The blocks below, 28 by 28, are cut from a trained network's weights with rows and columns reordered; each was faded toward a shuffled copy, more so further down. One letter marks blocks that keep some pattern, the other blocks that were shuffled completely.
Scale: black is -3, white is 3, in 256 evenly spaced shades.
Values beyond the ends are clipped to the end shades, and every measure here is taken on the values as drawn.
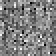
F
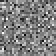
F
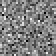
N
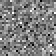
N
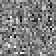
F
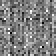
F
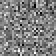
F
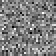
N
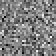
F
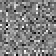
F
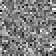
F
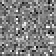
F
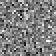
N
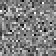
N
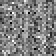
F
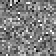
N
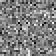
N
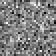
N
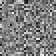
F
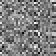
F
